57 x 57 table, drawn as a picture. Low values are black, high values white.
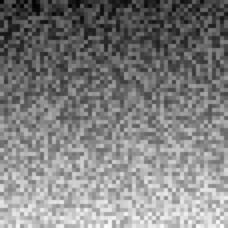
No row or column stands out. There is an overall slope up to the bottom. No regular stripes run through it. The grain is fine, like static.
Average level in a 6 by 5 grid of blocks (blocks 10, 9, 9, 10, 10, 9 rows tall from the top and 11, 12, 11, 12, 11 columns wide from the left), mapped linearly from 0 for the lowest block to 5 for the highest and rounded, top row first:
00000
11111
22222
33333
44444
55555
